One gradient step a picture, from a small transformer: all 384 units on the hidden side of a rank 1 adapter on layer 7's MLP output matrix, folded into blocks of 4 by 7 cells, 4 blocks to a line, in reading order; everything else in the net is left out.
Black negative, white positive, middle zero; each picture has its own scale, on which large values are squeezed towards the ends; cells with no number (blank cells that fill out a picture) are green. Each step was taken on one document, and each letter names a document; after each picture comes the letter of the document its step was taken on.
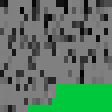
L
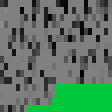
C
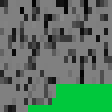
L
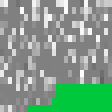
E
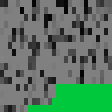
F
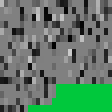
C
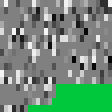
F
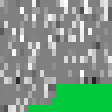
E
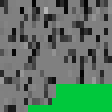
L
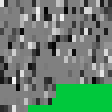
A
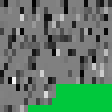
A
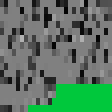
A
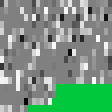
F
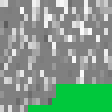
C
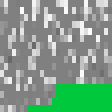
C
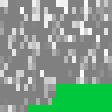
E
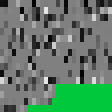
L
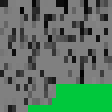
L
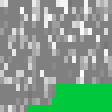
A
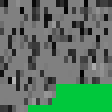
A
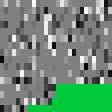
C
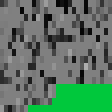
F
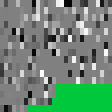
F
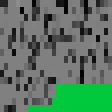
L
